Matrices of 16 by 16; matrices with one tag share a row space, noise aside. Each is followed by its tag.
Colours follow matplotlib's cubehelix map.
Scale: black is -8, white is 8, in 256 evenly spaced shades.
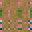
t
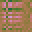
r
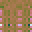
t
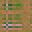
r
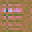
r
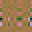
t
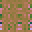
t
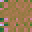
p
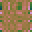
t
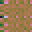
p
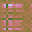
r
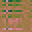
r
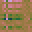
r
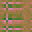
r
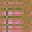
r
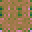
t
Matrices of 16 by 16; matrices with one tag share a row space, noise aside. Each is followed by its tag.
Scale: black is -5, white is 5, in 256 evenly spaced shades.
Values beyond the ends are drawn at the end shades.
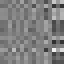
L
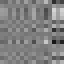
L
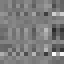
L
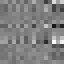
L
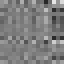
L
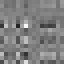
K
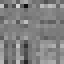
K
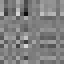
K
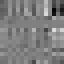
L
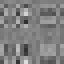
K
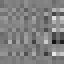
L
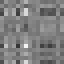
K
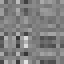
K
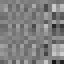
L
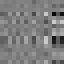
L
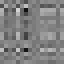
K
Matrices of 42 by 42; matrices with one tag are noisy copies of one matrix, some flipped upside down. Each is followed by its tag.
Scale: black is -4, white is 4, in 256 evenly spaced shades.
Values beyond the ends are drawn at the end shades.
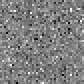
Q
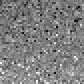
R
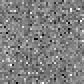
Q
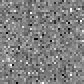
Q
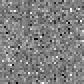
Q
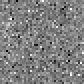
Q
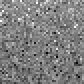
R
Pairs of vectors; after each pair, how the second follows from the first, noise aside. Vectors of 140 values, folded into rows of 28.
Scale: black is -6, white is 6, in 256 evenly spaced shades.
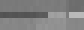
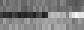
scaled up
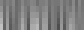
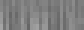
shrunk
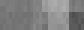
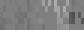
partly zeroed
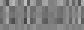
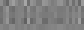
shrunk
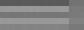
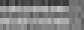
scaled up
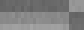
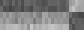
scaled up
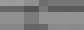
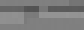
partly zeroed
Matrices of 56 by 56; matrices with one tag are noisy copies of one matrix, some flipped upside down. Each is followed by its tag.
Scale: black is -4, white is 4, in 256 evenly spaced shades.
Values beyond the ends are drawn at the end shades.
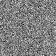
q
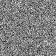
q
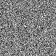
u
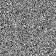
u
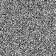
q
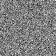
q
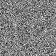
u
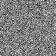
q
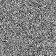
q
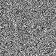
u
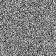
q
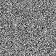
u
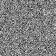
q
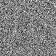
u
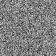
q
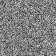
q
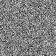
q
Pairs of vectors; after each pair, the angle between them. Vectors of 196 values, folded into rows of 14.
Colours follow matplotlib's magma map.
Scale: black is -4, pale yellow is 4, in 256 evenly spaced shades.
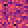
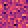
nearly parallel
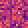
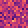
orthogonal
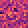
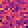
partly aligned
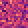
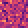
nearly parallel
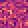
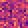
nearly opposite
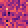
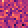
orthogonal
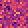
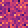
partly aligned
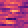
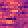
nearly parallel
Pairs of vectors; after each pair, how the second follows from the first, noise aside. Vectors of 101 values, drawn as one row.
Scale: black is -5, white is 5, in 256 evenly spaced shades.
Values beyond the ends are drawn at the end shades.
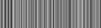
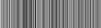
shuffled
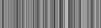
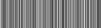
shuffled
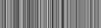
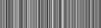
negated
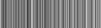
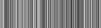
shuffled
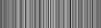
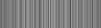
shrunk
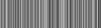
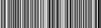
scaled up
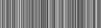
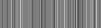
partly zeroed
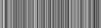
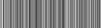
shuffled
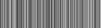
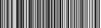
scaled up
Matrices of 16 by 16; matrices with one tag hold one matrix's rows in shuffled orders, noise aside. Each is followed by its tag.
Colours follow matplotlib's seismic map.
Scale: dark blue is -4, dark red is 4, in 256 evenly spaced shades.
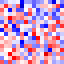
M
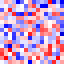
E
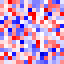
M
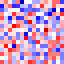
M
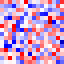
E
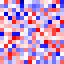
M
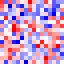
M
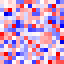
E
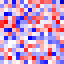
E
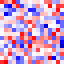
E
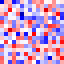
M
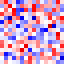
E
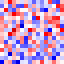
M
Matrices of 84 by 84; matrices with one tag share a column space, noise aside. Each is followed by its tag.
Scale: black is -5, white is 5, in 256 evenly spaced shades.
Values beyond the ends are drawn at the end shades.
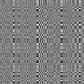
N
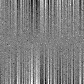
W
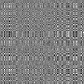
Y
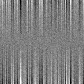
W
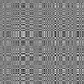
Y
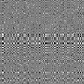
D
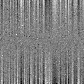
W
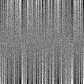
W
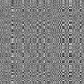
N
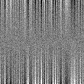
W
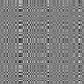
N
